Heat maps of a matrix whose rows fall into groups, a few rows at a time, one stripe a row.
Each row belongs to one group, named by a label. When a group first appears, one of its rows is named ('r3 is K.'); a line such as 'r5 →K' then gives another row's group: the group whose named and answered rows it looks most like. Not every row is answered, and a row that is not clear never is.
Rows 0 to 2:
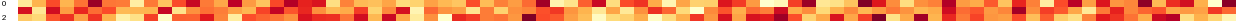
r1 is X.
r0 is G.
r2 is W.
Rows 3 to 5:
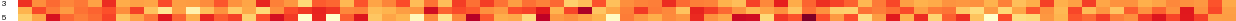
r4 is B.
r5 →G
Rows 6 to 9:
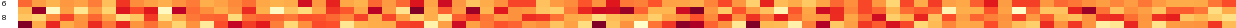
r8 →W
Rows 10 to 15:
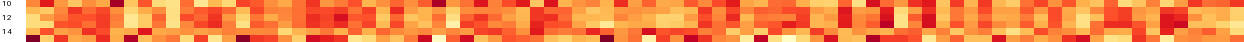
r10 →B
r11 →W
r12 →W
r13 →W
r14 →B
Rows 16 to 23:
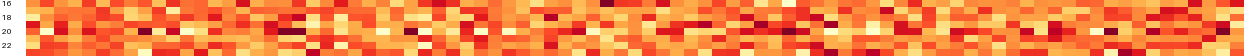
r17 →W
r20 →X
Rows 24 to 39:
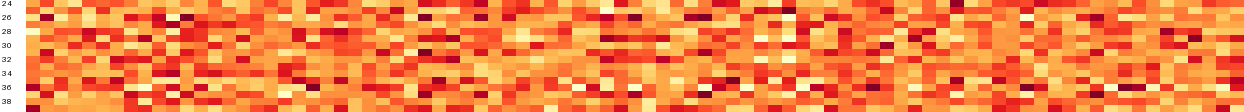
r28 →W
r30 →W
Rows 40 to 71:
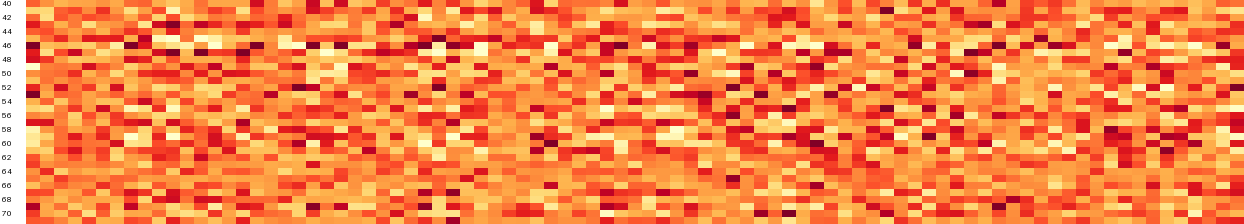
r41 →W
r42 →X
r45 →B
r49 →G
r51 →G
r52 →B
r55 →W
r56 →B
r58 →G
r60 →G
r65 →B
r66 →G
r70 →W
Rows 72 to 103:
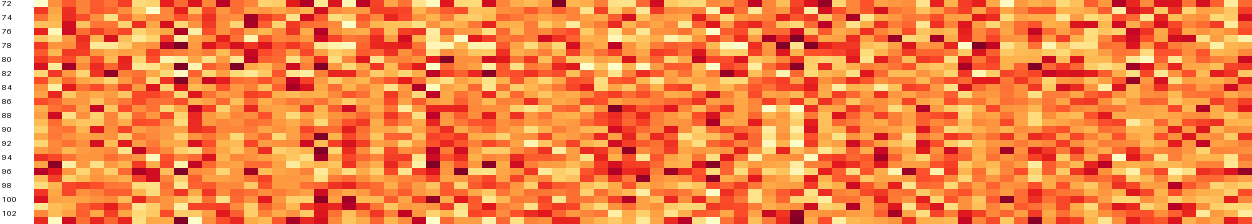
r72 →G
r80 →B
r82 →B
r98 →W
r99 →X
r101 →W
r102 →W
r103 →X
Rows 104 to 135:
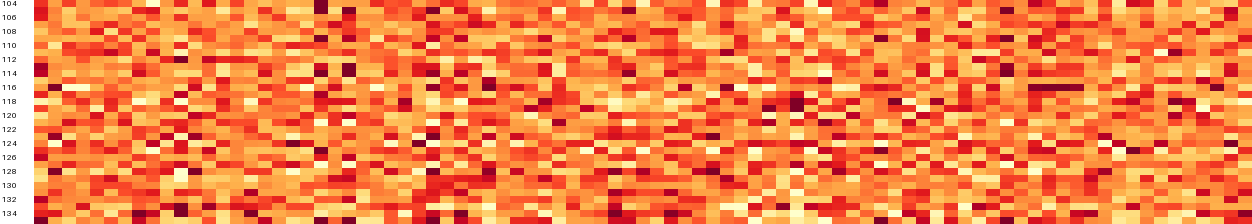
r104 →X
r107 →B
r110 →X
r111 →B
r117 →X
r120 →W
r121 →G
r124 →X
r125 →X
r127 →G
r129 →B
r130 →B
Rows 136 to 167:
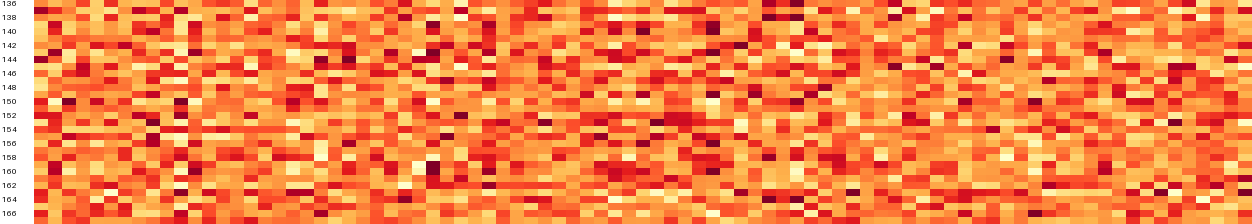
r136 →W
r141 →G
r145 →W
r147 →B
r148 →G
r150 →X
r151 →X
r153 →B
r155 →B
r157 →G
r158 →G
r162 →B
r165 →W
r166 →X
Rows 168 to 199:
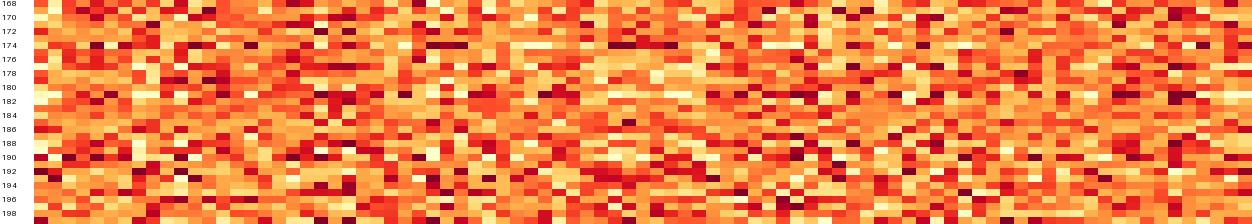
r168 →X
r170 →W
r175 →X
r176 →X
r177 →W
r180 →G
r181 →W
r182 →W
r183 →G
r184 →G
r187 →W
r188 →W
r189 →G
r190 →X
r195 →B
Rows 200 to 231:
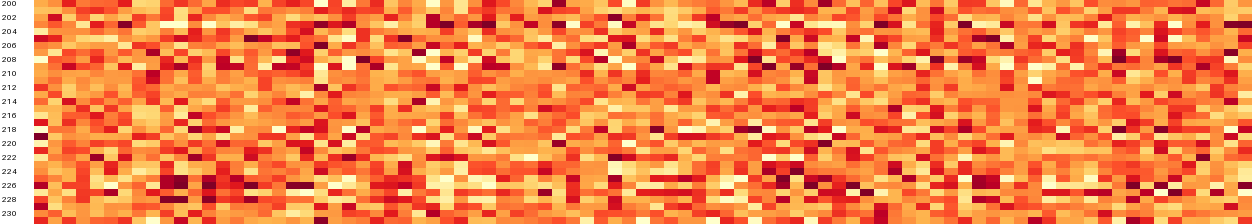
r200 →G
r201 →W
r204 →G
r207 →X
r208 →G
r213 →B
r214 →X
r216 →W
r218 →G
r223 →W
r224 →W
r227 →B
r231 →X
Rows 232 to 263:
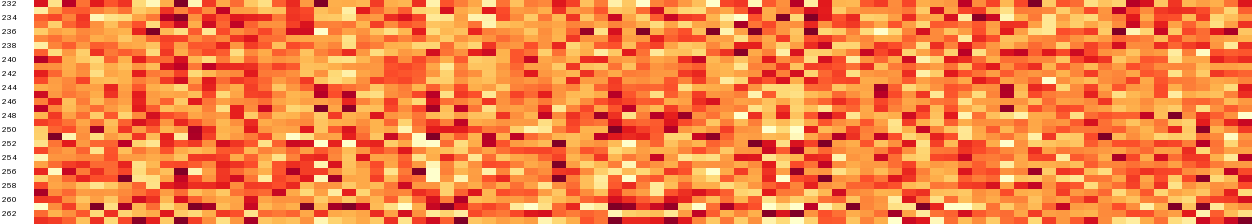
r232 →X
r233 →G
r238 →G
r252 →G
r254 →G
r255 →G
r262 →W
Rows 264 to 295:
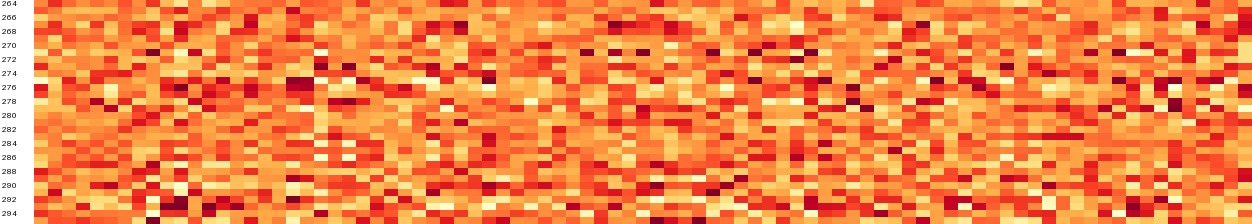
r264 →B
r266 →G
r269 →X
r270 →W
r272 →W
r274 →B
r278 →W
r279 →B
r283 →B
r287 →B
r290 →B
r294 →X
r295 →B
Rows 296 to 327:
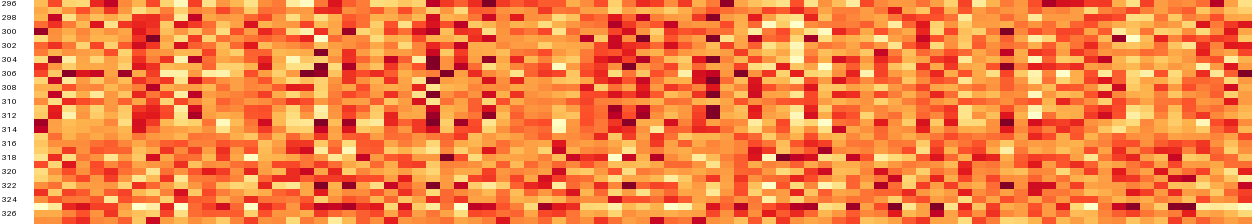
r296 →B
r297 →W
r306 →B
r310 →X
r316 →G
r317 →G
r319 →X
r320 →G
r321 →W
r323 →X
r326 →W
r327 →B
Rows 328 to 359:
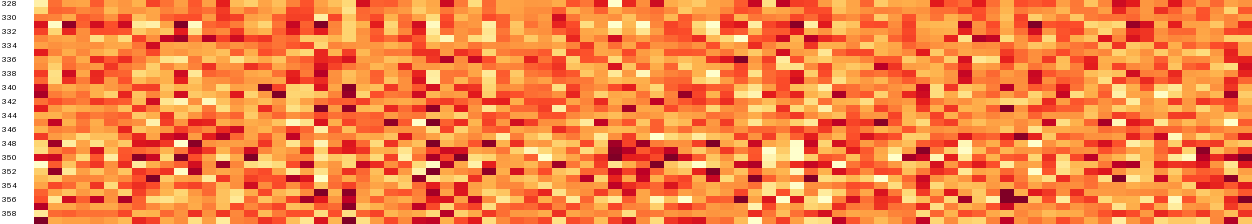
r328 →G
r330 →G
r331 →X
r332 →X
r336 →B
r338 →X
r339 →X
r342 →B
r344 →W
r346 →G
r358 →G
